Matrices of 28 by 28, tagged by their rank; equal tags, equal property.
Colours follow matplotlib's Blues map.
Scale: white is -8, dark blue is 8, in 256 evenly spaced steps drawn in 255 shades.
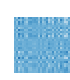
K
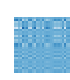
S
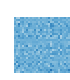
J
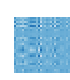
K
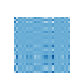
S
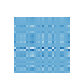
S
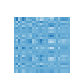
K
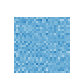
J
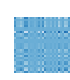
S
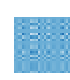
S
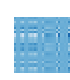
S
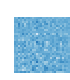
J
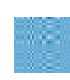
S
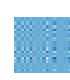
S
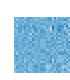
J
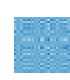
K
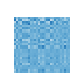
K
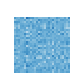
J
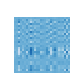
K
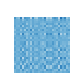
K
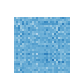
J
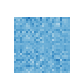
J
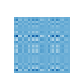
S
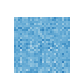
J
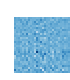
J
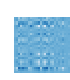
K
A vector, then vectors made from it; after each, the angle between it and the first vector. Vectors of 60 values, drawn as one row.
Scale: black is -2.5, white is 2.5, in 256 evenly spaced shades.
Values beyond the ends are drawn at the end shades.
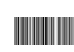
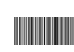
nearly opposite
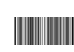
partly opposed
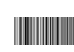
orthogonal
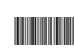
orthogonal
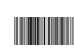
partly opposed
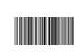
partly opposed
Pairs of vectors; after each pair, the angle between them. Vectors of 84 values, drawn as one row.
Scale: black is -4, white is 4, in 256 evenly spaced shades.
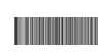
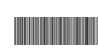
partly opposed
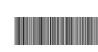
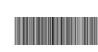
partly aligned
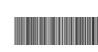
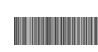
nearly opposite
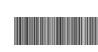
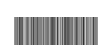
orthogonal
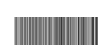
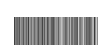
nearly opposite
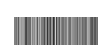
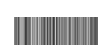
nearly parallel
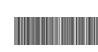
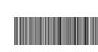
nearly opposite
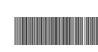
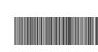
partly aligned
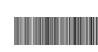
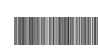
nearly opposite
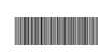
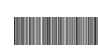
nearly opposite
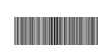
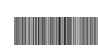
orthogonal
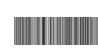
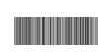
nearly parallel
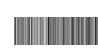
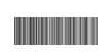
partly opposed
